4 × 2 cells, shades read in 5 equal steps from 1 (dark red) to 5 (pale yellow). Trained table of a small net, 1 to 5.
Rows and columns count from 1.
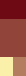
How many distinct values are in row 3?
1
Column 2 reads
1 2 2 3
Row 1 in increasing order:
1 1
